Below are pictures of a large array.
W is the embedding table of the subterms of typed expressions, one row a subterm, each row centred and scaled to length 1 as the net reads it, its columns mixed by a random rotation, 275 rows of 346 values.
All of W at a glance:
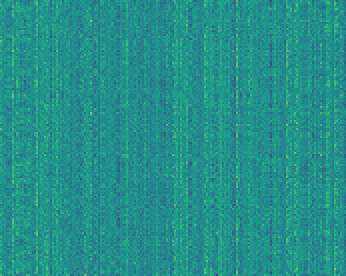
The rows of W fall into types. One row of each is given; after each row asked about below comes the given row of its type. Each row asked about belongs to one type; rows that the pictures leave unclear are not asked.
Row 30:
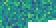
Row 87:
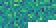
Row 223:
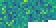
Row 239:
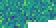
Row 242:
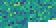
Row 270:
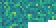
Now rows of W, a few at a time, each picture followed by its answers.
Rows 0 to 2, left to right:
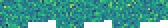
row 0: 270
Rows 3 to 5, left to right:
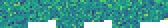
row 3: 242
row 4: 87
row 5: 242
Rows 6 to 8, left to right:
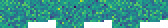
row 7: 223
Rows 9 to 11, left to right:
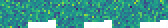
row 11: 30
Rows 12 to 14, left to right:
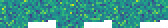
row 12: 223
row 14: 223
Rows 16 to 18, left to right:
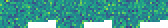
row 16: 30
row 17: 239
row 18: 239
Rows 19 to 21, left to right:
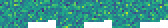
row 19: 87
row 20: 270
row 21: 270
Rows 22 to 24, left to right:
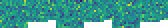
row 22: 239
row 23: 242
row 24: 242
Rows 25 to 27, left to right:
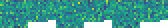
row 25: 239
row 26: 30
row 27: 30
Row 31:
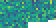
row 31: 30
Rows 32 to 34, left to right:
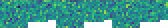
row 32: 223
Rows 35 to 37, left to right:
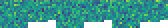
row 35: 87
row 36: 223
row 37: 87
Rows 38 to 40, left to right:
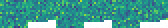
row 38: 239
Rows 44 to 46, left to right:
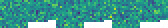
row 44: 87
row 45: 270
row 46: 223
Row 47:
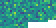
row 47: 270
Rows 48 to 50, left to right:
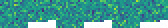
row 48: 87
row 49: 87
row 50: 223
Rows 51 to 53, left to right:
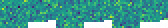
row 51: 223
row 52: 270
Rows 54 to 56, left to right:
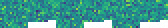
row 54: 223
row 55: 239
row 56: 87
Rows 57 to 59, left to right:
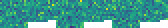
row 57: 239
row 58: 239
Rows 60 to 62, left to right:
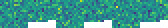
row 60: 87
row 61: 223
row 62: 270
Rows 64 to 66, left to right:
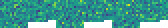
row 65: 239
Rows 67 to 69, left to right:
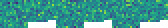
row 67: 239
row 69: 87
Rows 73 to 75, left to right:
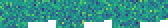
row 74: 239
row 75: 242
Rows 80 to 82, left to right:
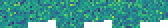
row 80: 242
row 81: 87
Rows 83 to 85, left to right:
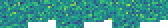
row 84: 242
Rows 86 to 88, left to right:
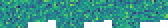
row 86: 223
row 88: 270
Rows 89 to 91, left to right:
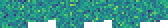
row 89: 242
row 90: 87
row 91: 223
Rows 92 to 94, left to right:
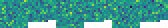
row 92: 223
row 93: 270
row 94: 223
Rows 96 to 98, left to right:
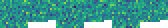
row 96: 239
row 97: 223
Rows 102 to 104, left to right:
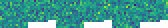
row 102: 87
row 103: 239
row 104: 223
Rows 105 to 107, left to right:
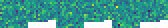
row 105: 242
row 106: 270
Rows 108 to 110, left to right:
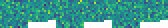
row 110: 30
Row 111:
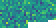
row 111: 239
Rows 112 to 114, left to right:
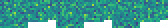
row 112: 270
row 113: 270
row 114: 30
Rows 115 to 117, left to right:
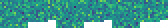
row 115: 270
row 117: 30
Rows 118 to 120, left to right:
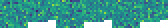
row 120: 30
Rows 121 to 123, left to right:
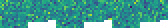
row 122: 242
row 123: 30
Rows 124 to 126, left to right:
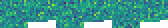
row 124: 239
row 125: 239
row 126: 30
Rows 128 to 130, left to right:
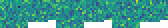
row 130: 239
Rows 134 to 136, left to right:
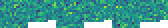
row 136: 270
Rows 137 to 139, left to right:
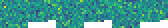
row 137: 270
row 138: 223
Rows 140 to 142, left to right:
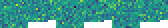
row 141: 223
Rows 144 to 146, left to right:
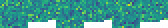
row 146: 242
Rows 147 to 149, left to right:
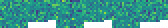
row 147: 87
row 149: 87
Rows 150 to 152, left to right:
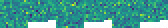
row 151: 242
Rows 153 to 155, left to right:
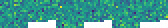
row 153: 87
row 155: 270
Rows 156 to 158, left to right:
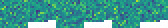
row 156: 223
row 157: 242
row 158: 223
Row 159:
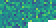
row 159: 30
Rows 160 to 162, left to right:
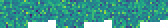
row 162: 239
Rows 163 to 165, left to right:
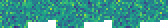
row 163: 239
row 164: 30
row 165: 30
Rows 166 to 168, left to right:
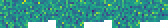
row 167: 239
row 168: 239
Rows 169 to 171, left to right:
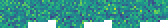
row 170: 239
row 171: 223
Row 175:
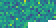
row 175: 239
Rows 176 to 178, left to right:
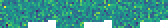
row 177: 239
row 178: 30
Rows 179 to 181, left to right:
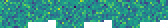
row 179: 30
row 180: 223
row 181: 30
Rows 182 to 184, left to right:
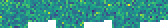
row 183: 239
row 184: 87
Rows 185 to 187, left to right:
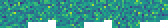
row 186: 270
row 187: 239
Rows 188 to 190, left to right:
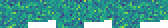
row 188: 270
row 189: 242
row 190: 270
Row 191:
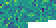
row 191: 87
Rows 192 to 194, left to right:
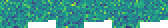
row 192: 30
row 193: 242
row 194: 239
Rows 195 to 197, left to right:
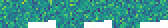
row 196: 87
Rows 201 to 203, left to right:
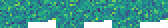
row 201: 242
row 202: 87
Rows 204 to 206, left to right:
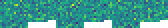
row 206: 30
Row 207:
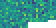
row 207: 30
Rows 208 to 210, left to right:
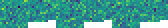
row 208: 223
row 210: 87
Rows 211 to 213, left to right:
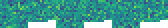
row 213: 30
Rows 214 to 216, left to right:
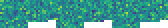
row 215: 223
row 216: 270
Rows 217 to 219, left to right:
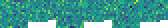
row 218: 239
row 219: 223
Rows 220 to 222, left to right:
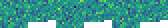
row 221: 223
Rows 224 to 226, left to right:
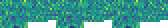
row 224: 239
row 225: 239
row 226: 239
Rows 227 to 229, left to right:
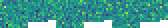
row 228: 239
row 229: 270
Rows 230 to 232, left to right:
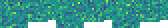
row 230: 270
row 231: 30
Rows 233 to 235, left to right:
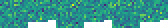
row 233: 87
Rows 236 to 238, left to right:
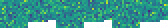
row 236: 223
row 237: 30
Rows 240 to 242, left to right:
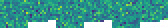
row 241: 223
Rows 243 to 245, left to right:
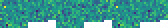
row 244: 223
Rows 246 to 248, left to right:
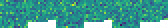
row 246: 239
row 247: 242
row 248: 242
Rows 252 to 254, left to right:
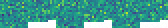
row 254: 270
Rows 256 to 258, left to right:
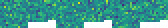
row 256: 270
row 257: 30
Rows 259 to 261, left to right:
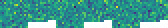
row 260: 30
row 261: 270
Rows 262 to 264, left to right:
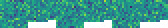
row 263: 30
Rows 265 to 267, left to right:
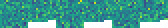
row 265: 30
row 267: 30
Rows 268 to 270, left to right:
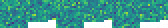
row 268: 242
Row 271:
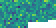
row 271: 87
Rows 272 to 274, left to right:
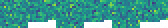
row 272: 270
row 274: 239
